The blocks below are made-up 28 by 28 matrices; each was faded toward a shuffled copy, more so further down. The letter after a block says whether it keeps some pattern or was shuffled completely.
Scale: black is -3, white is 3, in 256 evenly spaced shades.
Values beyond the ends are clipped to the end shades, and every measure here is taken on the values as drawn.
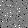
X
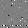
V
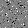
X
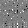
V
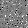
X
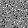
X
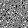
X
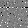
V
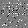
V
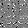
V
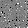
V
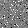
X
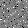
X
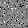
X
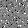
X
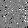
V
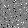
X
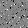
X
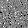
X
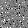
V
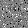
V
